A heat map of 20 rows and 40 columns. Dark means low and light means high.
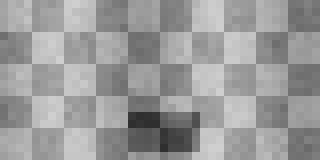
An odd patch, lower than its surroundings, sits in the bottom middle. On average the colour sits 60% of the way up the scale. The ninth with the lowest average is the bottom middle. Upright stripes repeat 2 times across the table.
